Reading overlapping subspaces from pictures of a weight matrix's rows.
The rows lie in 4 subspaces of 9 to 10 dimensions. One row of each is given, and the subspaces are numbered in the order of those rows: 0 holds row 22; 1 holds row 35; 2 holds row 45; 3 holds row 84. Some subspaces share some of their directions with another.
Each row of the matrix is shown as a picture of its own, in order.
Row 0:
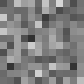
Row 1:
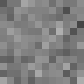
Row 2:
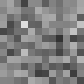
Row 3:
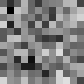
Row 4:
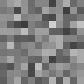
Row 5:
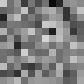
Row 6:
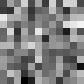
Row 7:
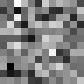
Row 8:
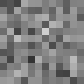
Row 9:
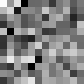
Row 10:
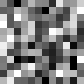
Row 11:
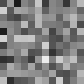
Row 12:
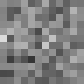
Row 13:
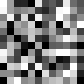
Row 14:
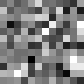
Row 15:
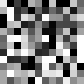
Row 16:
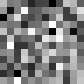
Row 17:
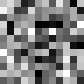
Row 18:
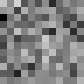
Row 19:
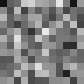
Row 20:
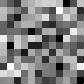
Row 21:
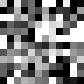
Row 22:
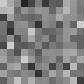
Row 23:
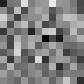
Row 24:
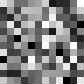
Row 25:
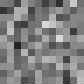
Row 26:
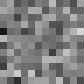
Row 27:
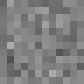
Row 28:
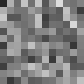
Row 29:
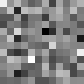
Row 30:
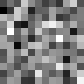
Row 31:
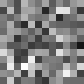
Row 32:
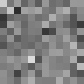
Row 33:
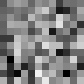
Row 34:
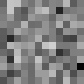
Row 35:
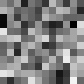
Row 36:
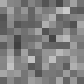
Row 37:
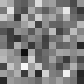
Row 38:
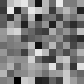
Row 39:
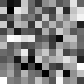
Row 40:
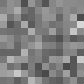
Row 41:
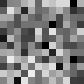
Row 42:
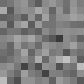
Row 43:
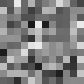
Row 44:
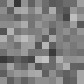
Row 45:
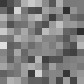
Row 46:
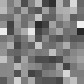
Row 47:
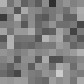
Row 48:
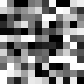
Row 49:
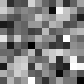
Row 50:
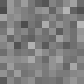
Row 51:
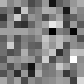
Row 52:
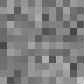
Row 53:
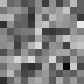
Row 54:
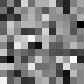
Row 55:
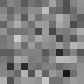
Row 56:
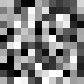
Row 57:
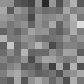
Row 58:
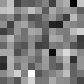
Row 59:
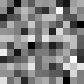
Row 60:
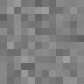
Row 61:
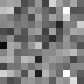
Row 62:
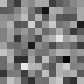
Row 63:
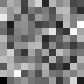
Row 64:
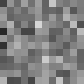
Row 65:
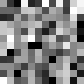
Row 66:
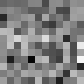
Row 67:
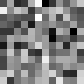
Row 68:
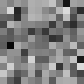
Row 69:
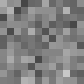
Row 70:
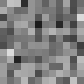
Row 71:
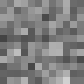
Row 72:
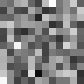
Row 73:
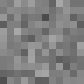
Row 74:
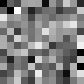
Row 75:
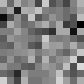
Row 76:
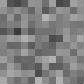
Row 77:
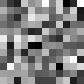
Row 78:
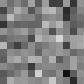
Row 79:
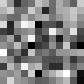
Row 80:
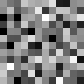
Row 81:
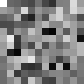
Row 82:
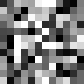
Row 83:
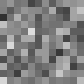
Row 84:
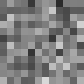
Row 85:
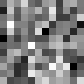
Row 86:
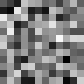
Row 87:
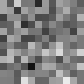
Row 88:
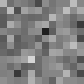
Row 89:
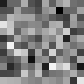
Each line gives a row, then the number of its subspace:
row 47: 1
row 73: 3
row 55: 0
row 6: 3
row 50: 0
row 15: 1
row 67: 2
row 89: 3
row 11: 2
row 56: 0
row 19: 2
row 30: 0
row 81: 3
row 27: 0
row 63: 3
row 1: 2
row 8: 3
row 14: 3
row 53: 3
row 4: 3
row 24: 1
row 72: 2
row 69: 3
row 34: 1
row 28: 2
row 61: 2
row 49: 3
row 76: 1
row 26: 2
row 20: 3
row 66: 1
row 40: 1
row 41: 2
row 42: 1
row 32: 3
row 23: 1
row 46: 2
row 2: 1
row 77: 3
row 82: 0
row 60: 0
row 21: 2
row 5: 2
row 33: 0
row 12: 2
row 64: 2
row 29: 3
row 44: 2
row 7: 2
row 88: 3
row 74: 3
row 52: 2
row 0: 0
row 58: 2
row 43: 0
